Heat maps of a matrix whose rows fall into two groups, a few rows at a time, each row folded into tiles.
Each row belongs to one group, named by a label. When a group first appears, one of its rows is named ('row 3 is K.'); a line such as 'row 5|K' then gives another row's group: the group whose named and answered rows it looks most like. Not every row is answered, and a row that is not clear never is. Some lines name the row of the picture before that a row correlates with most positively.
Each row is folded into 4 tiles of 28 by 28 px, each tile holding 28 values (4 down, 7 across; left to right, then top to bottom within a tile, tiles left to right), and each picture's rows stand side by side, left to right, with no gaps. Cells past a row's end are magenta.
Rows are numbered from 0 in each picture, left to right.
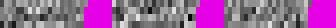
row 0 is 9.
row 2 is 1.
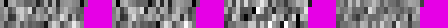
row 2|1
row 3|1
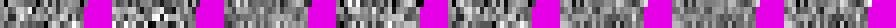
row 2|1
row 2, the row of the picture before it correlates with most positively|3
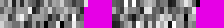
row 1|1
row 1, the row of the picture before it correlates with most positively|2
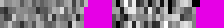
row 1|1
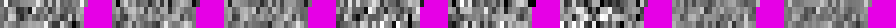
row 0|1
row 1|1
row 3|1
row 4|1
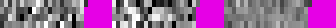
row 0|1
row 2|1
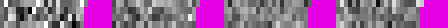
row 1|9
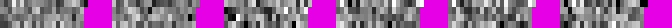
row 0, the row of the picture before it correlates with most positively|2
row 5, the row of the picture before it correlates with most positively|2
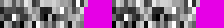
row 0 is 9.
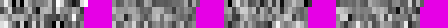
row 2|1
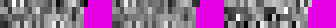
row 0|1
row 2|9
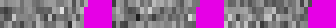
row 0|9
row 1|9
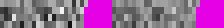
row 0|9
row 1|9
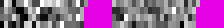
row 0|9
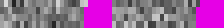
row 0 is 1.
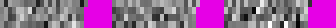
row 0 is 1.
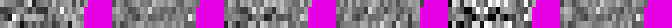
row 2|9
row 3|1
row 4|9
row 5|9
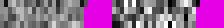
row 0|1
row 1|1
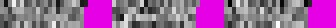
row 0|1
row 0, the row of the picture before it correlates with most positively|0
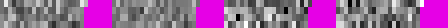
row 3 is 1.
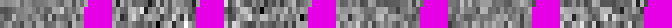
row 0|9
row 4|1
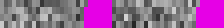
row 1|9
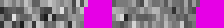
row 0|9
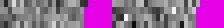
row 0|1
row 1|9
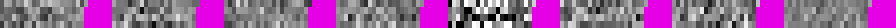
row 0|9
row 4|9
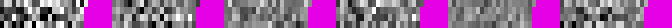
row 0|9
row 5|9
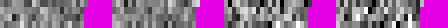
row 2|1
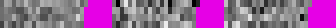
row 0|9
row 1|1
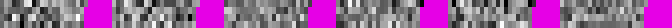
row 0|9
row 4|1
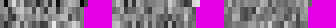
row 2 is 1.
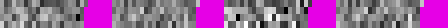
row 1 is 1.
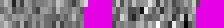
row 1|1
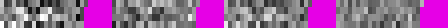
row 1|9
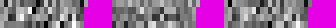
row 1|9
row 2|1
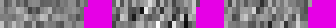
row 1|1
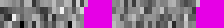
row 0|9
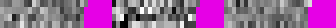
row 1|9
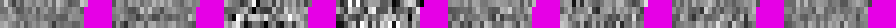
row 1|9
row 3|1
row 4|9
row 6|1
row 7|1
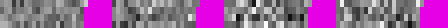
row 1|9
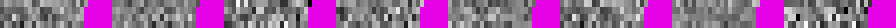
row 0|9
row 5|9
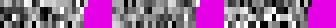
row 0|9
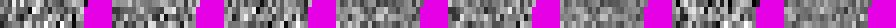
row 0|1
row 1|9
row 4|9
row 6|1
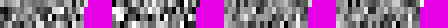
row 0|9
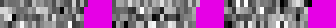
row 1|9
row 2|1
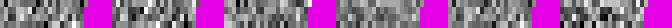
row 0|1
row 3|9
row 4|1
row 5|9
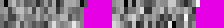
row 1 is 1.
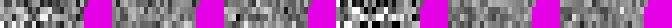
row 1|1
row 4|9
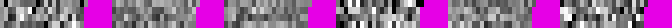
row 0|1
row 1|9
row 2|9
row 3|1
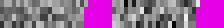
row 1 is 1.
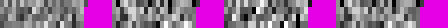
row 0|1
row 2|1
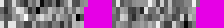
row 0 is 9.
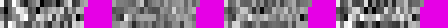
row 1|9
